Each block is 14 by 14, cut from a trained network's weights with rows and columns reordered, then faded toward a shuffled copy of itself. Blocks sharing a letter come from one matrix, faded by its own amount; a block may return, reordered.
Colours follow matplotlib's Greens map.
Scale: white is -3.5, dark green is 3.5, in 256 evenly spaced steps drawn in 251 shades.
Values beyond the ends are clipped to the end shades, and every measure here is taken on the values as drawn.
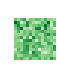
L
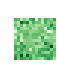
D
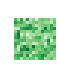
L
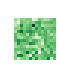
D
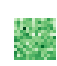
D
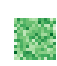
L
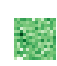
D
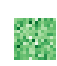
D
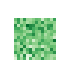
L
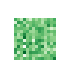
L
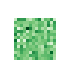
L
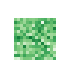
L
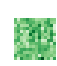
L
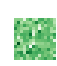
D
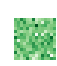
D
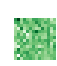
L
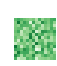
L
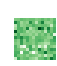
D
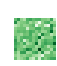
D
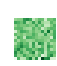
L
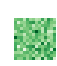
L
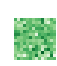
D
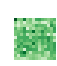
D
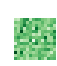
D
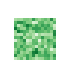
L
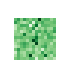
D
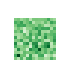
L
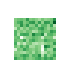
D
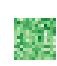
L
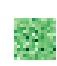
D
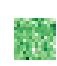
D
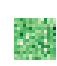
D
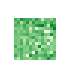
D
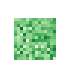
L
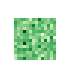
D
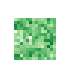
L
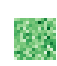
L
